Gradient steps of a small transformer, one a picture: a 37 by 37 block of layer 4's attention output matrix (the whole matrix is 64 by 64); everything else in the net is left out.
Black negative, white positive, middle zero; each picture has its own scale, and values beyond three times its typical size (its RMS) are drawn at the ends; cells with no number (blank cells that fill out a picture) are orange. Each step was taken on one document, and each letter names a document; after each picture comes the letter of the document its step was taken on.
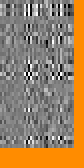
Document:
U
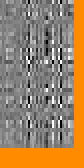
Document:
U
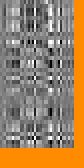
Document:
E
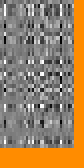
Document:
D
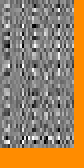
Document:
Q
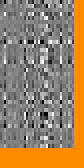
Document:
D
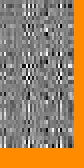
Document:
U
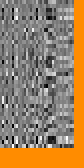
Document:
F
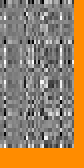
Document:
D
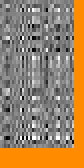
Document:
Q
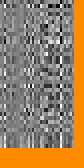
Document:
D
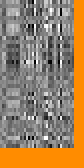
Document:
E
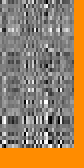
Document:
E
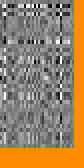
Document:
D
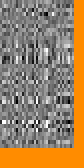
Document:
F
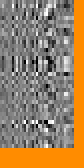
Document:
F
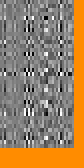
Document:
U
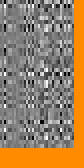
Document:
D
